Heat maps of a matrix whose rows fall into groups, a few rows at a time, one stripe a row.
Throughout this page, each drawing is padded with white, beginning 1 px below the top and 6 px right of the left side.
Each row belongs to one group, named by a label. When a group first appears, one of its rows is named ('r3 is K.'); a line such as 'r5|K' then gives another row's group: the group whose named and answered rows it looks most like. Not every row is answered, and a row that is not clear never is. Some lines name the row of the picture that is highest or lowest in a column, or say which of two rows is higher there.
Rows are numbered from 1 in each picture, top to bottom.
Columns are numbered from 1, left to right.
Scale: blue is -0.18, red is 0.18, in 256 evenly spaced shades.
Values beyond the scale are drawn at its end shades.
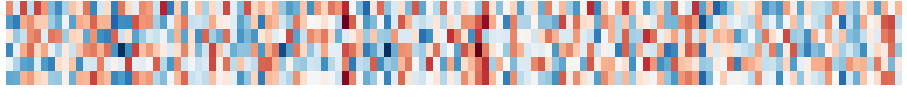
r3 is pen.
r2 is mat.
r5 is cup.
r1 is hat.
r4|mat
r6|mat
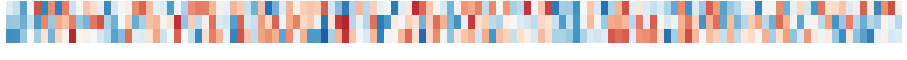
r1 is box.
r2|cup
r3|cup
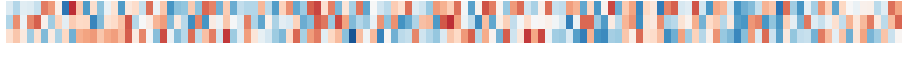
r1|pen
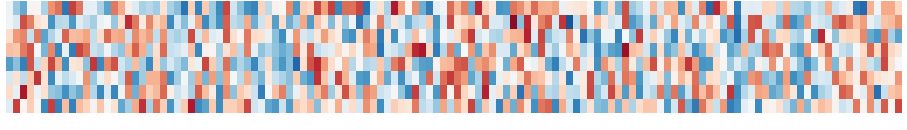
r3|box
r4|box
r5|pen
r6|hat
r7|hat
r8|box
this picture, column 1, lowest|5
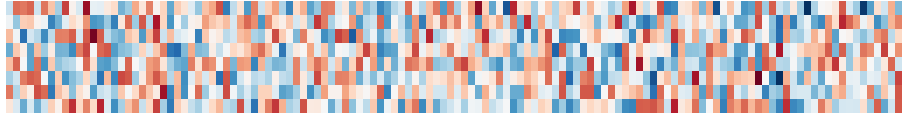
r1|mat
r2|hat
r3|cup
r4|box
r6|hat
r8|cup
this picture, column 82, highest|1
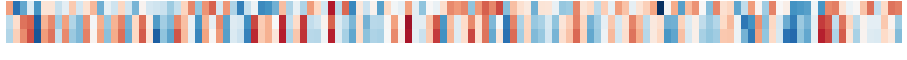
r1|pen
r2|mat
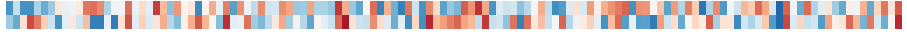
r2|hat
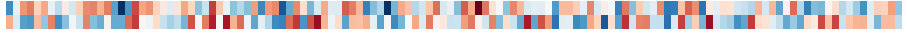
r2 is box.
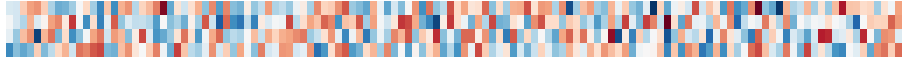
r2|pen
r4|cup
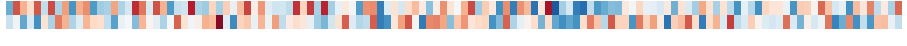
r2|cup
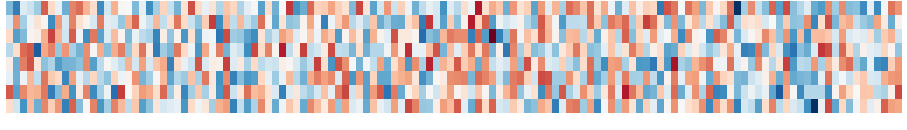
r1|pen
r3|pen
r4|mat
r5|hat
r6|pen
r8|pen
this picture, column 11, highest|1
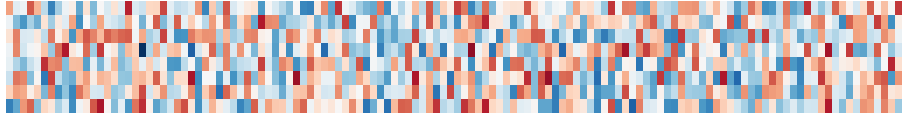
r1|hat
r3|box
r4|cup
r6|box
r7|box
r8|mat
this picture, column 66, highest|8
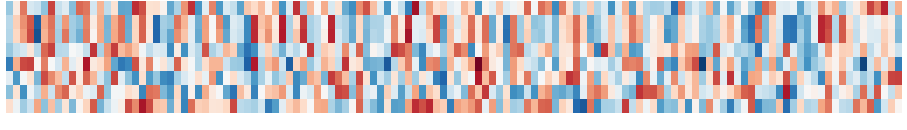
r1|box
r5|mat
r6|pen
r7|cup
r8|box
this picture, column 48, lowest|8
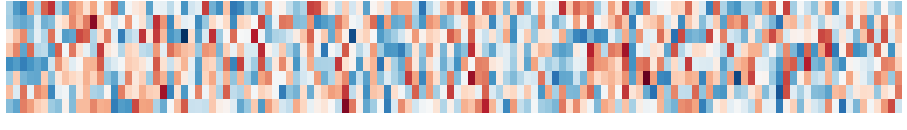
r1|pen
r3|box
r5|cup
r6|cup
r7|hat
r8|mat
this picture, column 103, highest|3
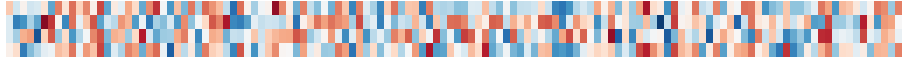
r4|cup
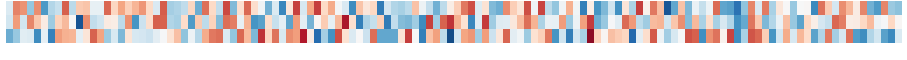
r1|box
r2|hat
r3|cup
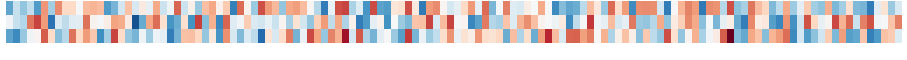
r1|cup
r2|hat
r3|pen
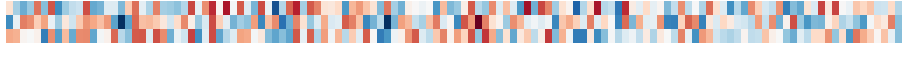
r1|box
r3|box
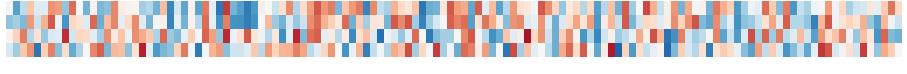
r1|pen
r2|pen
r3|box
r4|mat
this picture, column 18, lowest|4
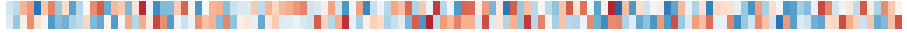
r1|mat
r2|hat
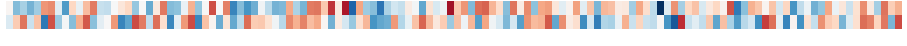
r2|box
